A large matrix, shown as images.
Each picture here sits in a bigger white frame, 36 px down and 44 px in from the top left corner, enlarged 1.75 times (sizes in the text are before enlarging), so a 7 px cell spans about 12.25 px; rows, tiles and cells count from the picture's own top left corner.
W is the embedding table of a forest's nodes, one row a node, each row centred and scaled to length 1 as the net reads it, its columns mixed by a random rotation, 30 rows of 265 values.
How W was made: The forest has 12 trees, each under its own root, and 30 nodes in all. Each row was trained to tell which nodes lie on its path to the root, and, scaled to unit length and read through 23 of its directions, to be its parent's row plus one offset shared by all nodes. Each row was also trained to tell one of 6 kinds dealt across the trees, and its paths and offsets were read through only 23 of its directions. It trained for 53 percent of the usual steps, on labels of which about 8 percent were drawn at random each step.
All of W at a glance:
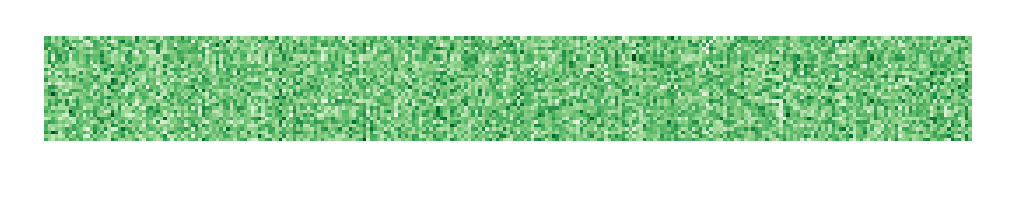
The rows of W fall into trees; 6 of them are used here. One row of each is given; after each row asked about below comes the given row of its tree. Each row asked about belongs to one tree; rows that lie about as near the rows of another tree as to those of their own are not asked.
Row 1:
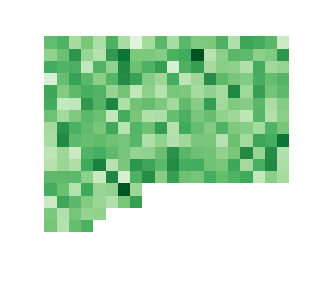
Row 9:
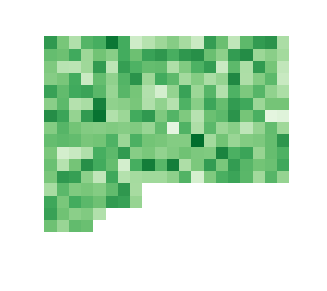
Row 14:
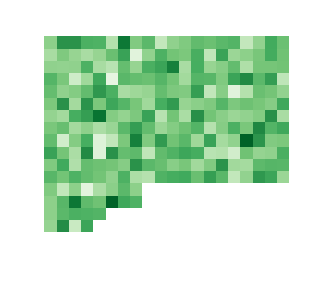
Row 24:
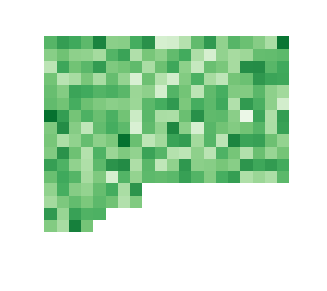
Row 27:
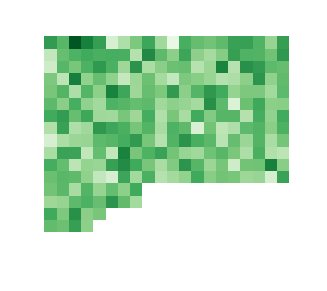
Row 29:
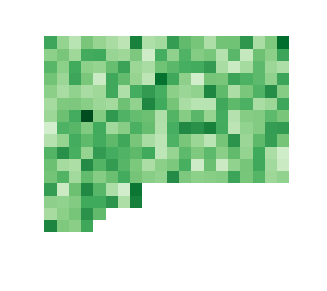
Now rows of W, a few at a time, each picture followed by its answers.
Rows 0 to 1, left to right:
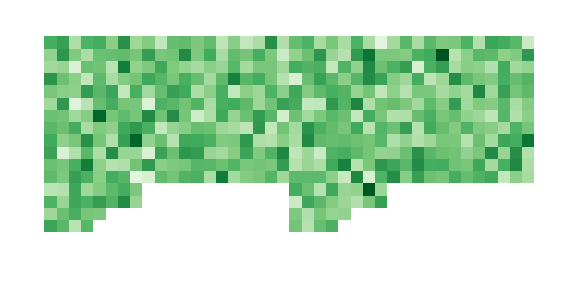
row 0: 9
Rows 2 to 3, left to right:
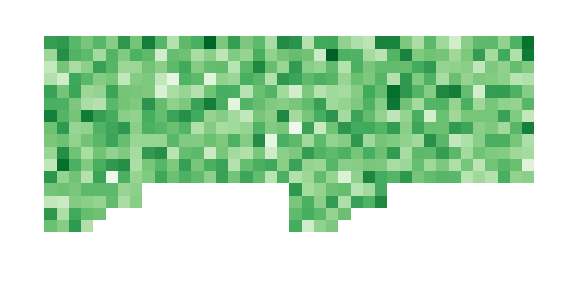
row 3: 27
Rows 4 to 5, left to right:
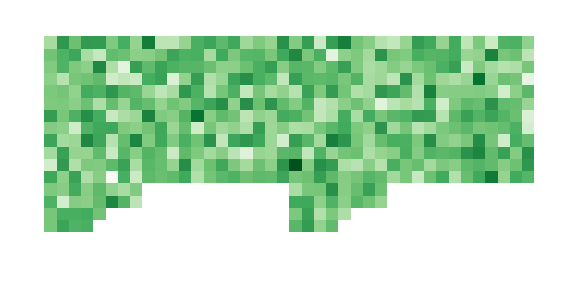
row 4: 14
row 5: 9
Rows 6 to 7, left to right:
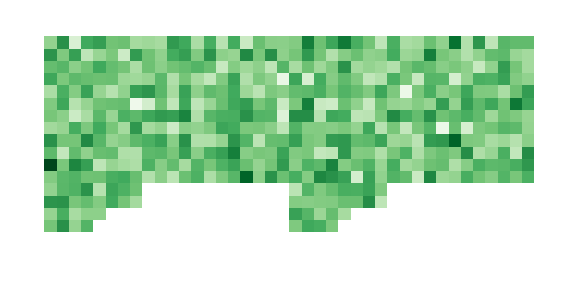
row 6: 9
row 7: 9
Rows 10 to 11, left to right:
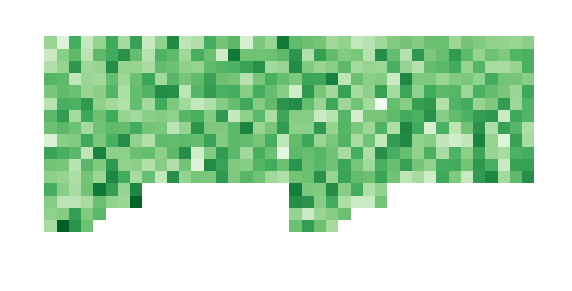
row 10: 29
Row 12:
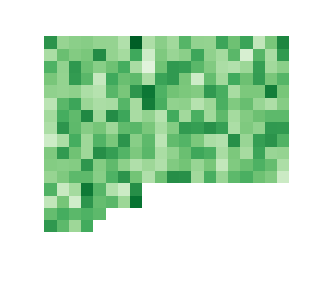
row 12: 29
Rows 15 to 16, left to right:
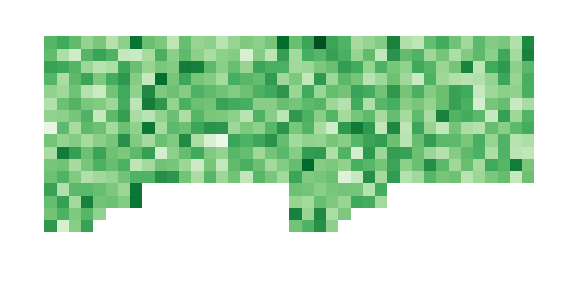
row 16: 27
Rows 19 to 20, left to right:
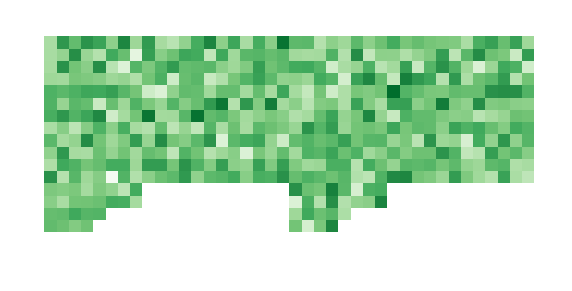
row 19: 14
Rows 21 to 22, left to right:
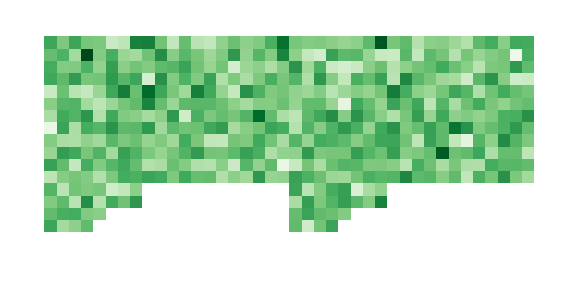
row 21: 27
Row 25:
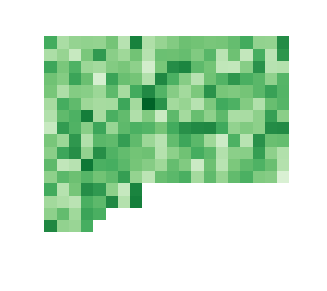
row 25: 29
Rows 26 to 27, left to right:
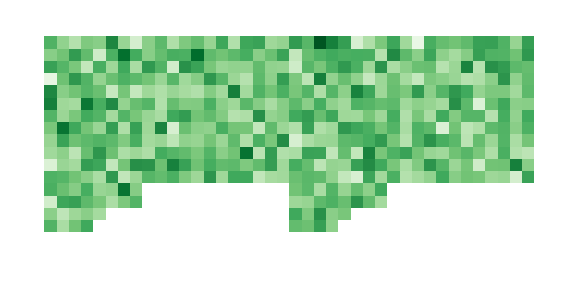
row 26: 1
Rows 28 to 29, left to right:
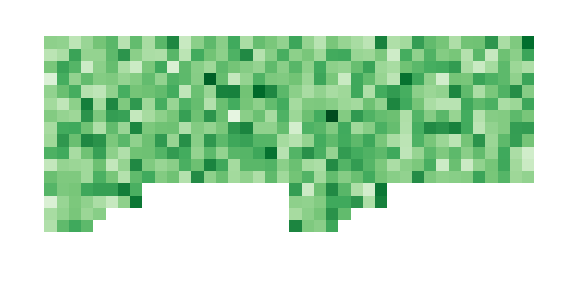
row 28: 1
